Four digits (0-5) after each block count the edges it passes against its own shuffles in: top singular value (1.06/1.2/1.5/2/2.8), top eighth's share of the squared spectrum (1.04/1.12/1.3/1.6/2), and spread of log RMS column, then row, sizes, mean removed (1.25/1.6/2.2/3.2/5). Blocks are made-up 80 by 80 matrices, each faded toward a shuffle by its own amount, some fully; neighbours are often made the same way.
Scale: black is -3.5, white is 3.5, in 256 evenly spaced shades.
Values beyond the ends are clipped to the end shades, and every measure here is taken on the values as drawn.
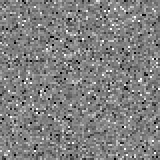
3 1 0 0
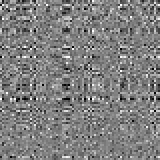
5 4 3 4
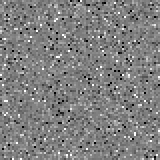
0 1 0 0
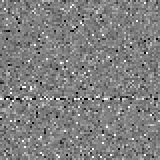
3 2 0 1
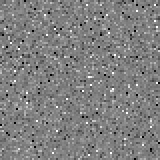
0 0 0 0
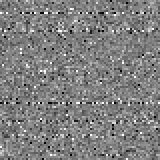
2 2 0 3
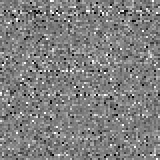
1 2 0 2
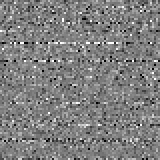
2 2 0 3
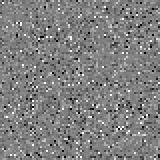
3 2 1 1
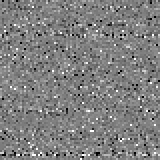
2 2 0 2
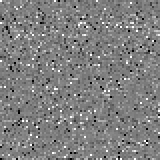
0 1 0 1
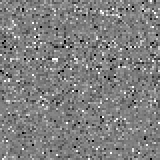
1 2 0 2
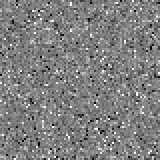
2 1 0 1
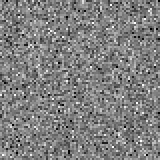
0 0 0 0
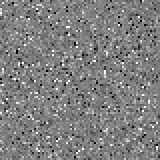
0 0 0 0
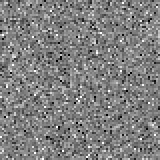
0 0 0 0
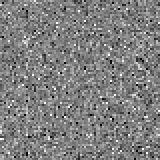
3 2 1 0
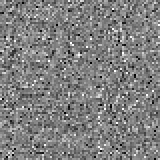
3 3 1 1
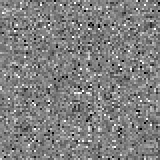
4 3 2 1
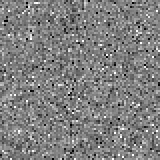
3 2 1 0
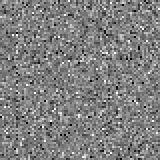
3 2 1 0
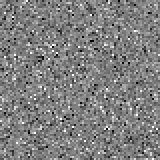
1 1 0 0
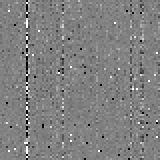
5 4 2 0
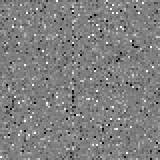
1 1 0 0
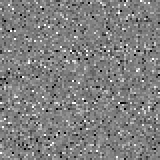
2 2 0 1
